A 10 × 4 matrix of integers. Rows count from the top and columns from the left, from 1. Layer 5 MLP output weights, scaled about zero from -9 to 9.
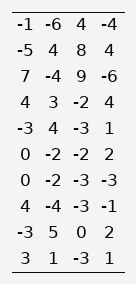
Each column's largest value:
7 5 9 4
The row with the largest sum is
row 2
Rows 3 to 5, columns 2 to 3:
-4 9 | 3 -2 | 4 -3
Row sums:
-7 11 6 9 -1 -2 -8 -4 4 2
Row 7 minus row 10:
-3 -3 0 -4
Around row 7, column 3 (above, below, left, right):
-2 -3 -2 -3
